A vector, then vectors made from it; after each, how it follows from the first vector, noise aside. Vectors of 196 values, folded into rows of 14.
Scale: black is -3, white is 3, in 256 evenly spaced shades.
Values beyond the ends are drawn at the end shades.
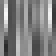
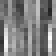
reversed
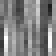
reversed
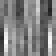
reversed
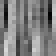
negated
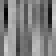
negated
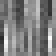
reversed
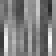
reversed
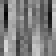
negated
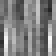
reversed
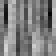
negated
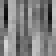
negated
